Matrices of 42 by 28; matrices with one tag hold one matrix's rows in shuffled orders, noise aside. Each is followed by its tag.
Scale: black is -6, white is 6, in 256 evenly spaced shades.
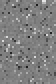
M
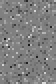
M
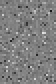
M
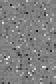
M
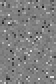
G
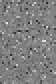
M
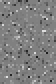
M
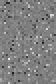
G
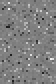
G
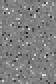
M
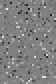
M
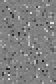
G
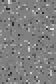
G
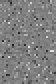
G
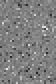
M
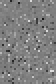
G
